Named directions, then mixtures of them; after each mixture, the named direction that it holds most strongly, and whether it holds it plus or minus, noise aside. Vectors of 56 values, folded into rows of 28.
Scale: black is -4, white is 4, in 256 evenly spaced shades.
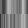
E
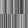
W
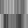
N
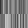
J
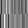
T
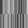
J, plus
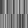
W, minus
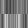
N, minus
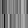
E, plus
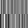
T, plus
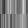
E, plus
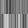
N, minus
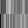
E, plus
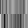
N, plus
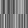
J, minus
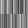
W, plus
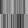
N, plus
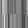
E, minus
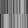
N, minus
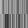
J, minus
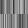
W, minus
